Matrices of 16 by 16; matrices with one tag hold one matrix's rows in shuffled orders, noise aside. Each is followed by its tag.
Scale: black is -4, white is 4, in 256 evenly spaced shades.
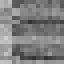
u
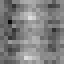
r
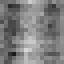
r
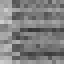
u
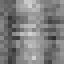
r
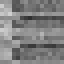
u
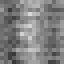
r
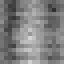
r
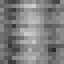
r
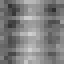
r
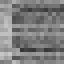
u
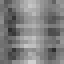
r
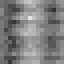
r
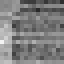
u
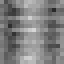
r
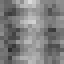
r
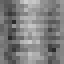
r
